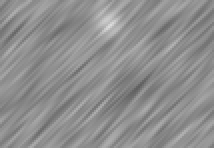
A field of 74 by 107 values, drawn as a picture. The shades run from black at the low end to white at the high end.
Slope: none. Grain: diagonal, up to the right. Bumps: one, in the top middle. Mirror symmetry: none. Ninth with the highest average: top middle. Odd rows or columns: none.
